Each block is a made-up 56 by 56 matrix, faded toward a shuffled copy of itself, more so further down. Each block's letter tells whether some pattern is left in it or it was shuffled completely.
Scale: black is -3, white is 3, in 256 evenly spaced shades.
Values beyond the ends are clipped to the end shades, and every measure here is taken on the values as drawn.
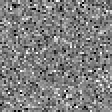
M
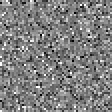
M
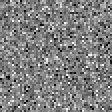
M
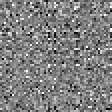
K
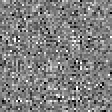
K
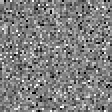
M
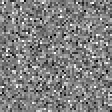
M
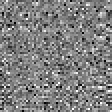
K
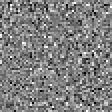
K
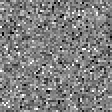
M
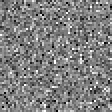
M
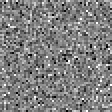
M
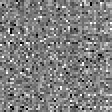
K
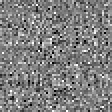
K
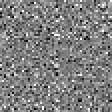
K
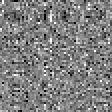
K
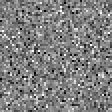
M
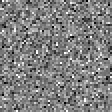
M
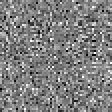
K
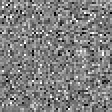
K
